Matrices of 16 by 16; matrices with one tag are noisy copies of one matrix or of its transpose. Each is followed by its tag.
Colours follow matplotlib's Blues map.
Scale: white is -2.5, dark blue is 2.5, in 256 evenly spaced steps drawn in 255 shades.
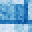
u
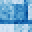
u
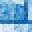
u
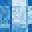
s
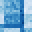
u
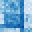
u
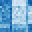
s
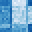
s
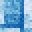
u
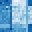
s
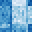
s
